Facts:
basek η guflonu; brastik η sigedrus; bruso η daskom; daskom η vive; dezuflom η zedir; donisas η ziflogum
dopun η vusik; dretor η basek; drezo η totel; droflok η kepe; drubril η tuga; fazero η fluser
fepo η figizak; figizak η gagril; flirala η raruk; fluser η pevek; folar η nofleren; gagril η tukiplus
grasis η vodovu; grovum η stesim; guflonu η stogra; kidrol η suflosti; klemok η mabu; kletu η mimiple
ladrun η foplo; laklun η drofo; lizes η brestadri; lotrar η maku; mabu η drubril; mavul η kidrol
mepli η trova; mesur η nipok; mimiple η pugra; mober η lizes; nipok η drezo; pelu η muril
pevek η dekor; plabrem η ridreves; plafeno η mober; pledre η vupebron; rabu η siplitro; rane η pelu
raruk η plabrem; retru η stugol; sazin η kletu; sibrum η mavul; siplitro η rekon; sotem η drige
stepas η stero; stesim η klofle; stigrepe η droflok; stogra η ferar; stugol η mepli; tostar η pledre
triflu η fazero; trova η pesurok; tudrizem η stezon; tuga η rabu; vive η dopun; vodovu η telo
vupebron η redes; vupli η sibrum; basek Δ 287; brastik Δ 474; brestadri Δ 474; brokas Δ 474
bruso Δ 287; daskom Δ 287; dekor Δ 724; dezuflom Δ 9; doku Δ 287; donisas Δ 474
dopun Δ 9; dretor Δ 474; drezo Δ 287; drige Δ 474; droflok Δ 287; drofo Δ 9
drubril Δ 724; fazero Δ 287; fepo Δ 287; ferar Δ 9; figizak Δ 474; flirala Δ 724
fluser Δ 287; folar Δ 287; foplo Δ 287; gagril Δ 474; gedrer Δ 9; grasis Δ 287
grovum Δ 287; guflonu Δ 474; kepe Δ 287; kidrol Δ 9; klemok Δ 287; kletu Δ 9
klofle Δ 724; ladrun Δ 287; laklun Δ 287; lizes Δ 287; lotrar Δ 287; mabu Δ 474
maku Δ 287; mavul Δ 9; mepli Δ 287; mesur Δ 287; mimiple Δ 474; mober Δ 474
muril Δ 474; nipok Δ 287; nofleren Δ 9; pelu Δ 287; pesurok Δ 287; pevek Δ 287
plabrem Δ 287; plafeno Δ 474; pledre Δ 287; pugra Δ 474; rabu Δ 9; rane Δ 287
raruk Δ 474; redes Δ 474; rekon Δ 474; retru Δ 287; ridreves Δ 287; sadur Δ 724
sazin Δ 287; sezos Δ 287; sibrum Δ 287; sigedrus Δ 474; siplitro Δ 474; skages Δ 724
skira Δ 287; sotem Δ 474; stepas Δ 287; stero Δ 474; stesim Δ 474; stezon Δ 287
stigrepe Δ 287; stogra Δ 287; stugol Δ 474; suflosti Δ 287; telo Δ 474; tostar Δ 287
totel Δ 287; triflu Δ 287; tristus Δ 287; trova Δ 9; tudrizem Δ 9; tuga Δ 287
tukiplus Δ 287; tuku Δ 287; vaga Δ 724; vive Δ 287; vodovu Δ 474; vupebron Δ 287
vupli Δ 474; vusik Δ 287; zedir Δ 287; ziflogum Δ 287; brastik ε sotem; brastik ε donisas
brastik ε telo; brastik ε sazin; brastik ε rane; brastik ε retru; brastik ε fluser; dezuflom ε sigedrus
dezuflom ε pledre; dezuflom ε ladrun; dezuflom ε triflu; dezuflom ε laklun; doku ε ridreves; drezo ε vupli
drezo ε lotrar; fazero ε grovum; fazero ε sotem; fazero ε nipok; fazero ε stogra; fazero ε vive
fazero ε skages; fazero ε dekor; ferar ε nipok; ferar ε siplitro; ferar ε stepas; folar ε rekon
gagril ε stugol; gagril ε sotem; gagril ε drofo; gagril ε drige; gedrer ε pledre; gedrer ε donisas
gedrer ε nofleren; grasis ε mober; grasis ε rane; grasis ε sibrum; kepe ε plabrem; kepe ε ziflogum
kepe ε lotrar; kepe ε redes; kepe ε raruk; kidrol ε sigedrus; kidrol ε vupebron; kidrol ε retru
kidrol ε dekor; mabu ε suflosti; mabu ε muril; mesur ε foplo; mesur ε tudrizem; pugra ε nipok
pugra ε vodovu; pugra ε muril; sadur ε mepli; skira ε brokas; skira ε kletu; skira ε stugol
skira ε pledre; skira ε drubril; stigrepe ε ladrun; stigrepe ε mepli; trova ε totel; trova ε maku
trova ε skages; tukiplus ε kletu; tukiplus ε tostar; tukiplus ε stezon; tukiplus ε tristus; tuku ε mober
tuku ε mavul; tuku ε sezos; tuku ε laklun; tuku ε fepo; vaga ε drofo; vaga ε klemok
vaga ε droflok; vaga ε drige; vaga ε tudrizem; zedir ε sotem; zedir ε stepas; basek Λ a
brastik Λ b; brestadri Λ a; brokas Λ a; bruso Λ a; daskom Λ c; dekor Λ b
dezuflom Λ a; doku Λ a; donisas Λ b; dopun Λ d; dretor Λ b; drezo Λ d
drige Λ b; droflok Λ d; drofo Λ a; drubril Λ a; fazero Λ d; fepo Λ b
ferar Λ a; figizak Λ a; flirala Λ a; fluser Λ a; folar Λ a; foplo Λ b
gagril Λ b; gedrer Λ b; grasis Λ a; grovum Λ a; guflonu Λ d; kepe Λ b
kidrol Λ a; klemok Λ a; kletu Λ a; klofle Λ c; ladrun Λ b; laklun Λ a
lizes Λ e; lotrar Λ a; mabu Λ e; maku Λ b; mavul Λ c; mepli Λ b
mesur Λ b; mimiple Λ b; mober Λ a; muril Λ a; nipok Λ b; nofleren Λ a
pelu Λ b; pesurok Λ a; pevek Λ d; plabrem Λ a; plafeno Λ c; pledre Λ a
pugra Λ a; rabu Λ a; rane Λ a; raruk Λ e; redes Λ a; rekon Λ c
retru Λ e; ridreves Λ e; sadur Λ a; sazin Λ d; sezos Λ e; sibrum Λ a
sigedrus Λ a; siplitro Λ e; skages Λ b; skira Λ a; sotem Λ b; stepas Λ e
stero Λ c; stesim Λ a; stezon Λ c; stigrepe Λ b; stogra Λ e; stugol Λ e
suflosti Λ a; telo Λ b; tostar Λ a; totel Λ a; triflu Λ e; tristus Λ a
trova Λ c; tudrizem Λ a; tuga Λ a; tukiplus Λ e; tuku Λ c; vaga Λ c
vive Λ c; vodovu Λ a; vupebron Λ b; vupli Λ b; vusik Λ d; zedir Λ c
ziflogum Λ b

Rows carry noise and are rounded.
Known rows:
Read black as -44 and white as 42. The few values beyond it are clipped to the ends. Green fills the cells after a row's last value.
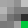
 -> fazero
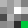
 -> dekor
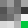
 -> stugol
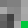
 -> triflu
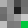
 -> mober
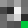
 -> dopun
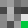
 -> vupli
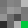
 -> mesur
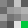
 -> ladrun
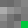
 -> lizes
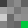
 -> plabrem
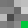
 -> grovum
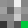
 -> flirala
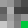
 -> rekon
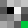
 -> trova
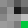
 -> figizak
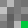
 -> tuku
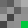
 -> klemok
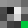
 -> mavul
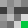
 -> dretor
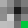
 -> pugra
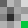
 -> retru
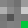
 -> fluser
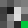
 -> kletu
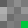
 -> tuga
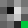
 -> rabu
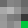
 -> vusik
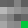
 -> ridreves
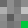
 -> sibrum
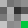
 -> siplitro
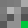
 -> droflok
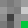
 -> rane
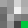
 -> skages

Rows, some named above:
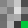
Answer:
klofle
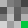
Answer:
telo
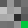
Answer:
kepe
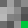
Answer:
drezo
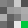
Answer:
ladrun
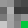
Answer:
rekon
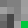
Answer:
triflu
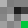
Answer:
mabu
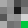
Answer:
mober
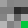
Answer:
mabu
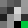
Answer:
drofo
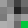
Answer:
brestadri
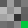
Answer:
kepe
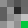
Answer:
brokas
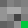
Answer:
pelu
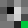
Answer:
rabu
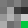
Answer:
raruk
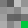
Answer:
stogra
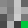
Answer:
drubril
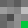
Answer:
pledre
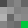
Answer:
plabrem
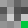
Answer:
mimiple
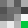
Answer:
stugol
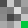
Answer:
mepli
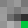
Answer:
zedir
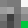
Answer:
stepas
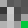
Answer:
drige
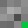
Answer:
pelu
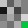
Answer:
sotem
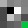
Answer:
gedrer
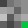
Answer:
lotrar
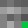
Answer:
stezon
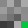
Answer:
stigrepe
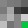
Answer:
raruk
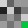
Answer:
sotem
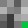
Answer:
laklun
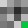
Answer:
brastik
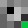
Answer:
kidrol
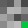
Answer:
foplo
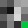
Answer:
tudrizem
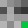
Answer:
guflonu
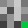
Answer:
sadur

